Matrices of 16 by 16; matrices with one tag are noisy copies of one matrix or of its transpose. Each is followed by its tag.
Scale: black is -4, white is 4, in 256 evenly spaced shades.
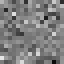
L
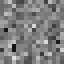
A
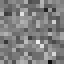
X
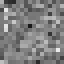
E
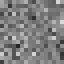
L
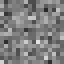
X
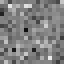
E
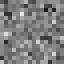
X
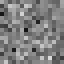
E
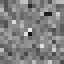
A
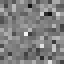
A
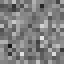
X
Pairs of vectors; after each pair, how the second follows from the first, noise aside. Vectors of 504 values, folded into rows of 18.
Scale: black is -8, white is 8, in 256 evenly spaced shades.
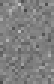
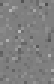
partly zeroed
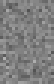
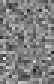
scaled up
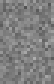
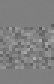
partly zeroed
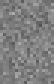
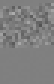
partly zeroed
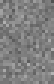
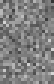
scaled up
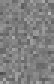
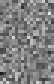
scaled up
